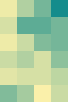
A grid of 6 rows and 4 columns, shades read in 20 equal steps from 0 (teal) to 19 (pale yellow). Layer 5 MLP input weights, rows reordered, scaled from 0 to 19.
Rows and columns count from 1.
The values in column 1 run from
9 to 18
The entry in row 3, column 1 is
18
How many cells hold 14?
1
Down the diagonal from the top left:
18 6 9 10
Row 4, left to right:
15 13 16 10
